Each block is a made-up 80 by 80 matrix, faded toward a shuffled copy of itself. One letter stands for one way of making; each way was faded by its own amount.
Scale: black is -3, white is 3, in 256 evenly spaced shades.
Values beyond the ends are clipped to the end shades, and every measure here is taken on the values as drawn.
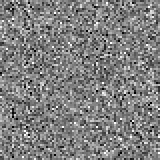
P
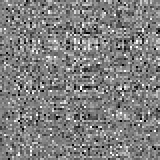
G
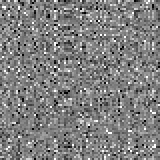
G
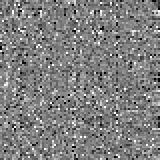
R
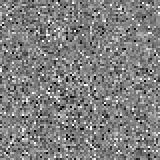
R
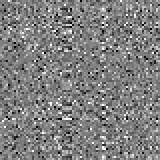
G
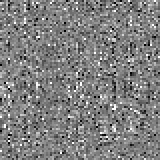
R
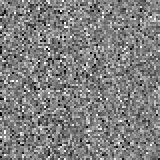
P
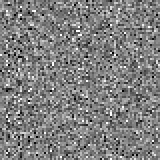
P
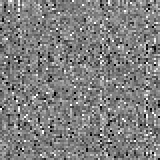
R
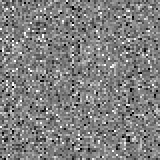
R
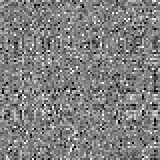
G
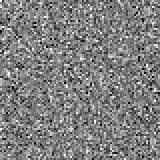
P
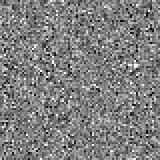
P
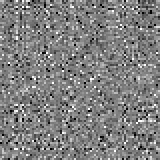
G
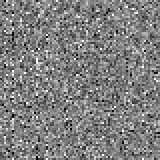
P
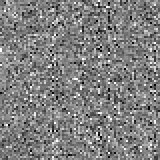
P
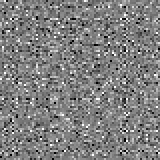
G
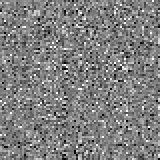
R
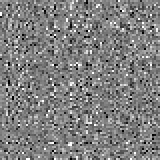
G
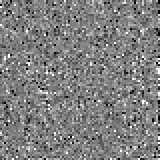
R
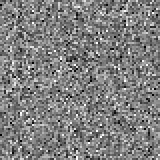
P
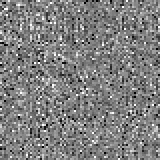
R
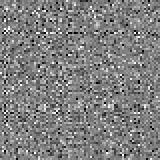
G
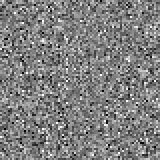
P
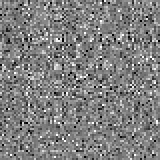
G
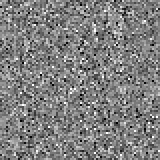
P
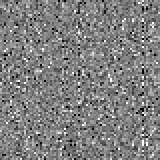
R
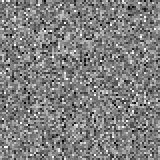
P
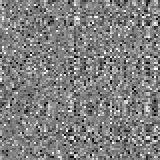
G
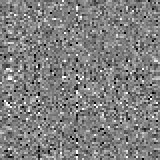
R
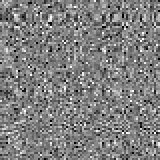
G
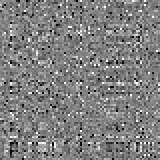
G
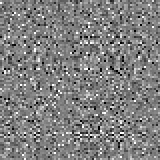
G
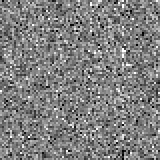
P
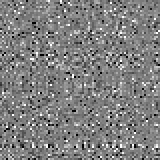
G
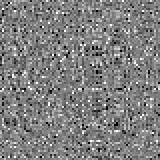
G
